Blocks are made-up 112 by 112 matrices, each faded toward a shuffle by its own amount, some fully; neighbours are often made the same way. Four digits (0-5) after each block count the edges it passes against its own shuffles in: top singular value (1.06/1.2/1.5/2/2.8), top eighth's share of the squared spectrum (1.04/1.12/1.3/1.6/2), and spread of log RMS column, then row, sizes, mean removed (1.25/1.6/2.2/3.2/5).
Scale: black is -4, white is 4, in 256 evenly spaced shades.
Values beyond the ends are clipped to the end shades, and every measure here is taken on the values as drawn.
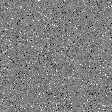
2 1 0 0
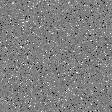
0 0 0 0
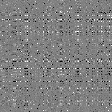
5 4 3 3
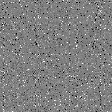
4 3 2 1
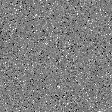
2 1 0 0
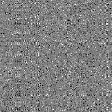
4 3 2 2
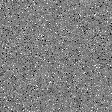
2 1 0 0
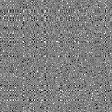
5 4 3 3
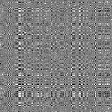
5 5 4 4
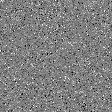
2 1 0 0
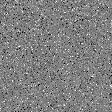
1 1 0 0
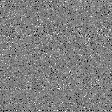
3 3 1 2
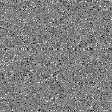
3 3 1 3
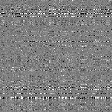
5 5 2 4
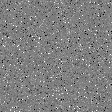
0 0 0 0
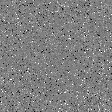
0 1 0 1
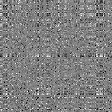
5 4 3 3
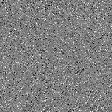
4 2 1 1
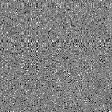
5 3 2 2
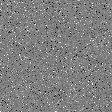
2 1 0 0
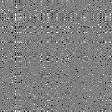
5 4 3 3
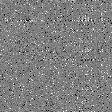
4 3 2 1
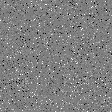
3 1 0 0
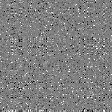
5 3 2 2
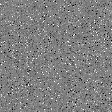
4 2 1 1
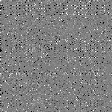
4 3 2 2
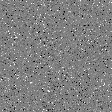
3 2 0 0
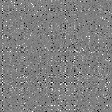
5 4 2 2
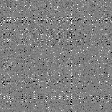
4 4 2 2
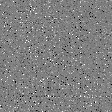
3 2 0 1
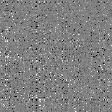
4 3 2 2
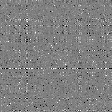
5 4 2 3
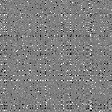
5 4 3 3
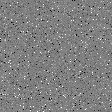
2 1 0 0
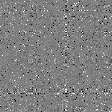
4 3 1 2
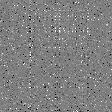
4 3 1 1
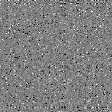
4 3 1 2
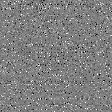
4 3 1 2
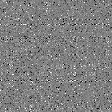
4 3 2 2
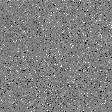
3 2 0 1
